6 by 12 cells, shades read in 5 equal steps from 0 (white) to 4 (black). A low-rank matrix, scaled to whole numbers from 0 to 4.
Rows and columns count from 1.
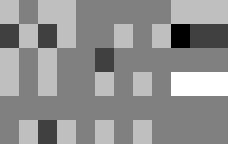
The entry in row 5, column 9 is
2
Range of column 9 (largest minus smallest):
1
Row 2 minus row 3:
2 -1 2 -1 0 -1 -1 0 -1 2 1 1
